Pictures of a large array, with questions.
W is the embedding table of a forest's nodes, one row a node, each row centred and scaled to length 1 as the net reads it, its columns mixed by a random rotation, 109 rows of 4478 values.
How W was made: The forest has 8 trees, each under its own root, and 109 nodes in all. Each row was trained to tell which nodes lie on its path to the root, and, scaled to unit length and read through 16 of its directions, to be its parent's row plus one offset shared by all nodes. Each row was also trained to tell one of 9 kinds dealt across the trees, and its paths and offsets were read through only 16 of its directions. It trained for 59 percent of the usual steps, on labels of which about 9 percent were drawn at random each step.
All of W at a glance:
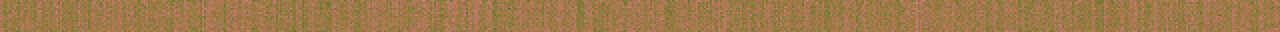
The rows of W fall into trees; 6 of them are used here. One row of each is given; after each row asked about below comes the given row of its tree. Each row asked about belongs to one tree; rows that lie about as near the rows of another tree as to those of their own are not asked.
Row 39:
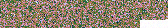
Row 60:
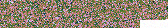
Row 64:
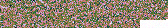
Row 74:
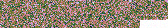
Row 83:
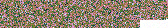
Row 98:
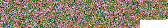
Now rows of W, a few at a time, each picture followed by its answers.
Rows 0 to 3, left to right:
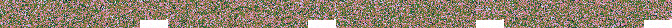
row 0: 98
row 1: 83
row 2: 98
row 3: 98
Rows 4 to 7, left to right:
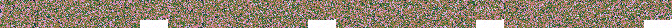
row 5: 64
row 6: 98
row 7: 74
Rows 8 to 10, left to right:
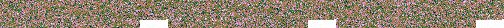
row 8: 74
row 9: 83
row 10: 74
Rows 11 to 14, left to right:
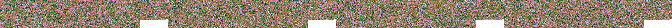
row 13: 74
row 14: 64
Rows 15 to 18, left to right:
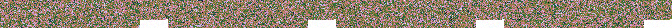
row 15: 98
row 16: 64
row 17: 83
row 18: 83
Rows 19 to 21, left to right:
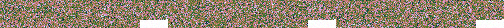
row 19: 64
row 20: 98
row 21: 64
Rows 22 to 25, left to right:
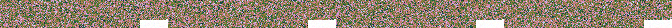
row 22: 39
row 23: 64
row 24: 64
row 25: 64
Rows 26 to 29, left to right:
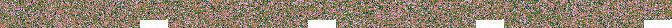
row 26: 60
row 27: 74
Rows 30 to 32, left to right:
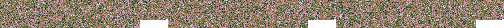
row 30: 98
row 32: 83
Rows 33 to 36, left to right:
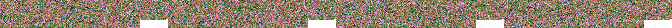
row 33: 60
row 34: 60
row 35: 74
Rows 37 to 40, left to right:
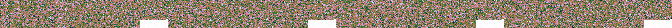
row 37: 98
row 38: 39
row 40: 74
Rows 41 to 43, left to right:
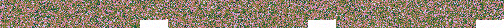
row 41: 64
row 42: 39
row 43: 64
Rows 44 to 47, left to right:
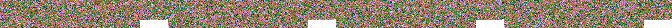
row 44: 74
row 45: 83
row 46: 39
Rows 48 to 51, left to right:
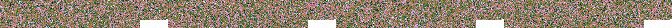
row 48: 64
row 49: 39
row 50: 60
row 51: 98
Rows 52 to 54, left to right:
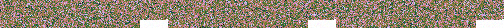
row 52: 64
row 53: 74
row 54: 74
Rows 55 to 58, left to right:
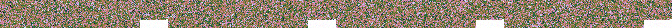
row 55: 74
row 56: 83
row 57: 74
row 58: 98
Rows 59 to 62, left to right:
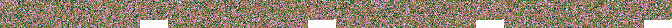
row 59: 60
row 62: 64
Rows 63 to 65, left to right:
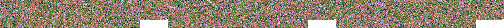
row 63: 83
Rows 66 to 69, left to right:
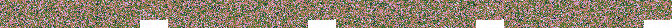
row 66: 74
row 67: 64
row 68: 98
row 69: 83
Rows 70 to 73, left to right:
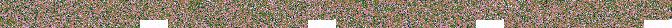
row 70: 64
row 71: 98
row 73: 60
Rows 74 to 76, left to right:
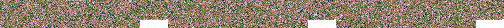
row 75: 74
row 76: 83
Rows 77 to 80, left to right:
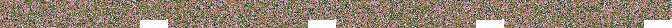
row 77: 83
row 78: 39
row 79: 64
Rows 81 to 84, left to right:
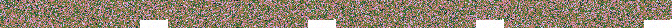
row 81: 64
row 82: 98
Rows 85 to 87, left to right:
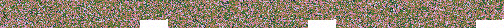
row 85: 74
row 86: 39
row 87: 64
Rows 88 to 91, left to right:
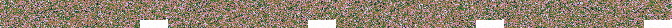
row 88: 64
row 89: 60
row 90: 60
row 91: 74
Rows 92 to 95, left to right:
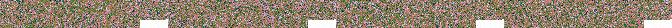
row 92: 60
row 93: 83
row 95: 39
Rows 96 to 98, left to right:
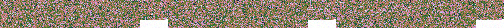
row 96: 98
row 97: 98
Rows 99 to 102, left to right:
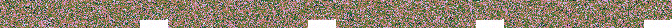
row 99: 64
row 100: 74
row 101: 83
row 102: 98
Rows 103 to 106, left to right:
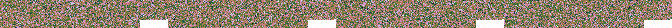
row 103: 74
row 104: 83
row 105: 64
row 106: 64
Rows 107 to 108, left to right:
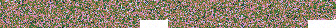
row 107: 60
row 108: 74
